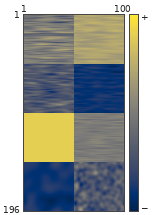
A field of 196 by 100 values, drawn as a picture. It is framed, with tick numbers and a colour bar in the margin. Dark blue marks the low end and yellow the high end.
The table splits into 4 rows of 2 panels. Panel 1,1: middling, streaked across. Panel 1,2: high, streaked across, faint in contrast. Panel 2,1: low, streaked across. Panel 2,2: very low, streaked across, faint in contrast. Panel 3,1: very high, flat. Panel 3,2: middling, streaked across, faint in contrast. Panel 4,1: very low, smooth, faint in contrast. Panel 4,2: low, blotchy.
